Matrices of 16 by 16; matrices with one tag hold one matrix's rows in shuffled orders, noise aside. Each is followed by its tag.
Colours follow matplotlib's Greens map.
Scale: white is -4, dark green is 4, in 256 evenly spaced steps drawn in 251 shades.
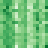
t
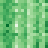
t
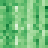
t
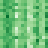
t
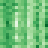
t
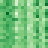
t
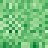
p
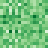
p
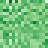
p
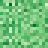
p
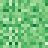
p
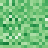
p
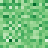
p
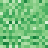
p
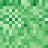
p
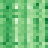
t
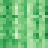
t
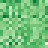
p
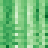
t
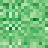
p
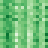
t
